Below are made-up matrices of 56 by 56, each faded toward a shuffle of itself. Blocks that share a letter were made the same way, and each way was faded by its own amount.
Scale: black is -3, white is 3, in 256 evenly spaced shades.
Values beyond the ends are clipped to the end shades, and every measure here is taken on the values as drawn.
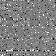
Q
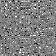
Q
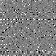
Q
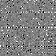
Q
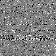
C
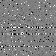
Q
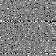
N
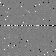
Q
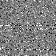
C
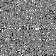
C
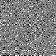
N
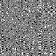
N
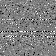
C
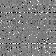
Q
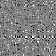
Q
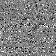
C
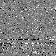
C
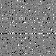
Q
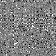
N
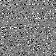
C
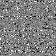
C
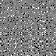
Q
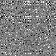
N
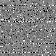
C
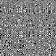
N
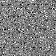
C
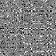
N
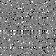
Q
